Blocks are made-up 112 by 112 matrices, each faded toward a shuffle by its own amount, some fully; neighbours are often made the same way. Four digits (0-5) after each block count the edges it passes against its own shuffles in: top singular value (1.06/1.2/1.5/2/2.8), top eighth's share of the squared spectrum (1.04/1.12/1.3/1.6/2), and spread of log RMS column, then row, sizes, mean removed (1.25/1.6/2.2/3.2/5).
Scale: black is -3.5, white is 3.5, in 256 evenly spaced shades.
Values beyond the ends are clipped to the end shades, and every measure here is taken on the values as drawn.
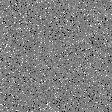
0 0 0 0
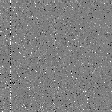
4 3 1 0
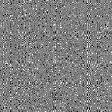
5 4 3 2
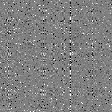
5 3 2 1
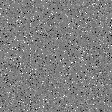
2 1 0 0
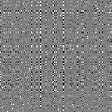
5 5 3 3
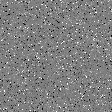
0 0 0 0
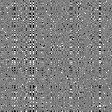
5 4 3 3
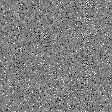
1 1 1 0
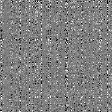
2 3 4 3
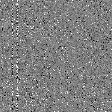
2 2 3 1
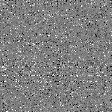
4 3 0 2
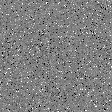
2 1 0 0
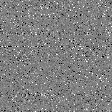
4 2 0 2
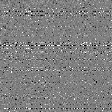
5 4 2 3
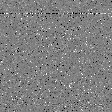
3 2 0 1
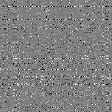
4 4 1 3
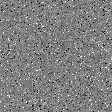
0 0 0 0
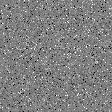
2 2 0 1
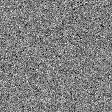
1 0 0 0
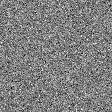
0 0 0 0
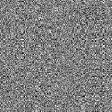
4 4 3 3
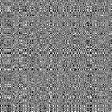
5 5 4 4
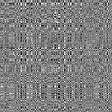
5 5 4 4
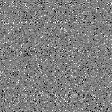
4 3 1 2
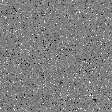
1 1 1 1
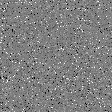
1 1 1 0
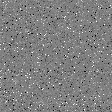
0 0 0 0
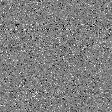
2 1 0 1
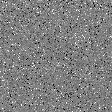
0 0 0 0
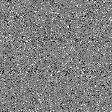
1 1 0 2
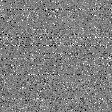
2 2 0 3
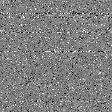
2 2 0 2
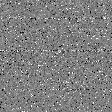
1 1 0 2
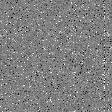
3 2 1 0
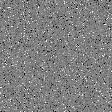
2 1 0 0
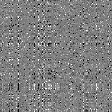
5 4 3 2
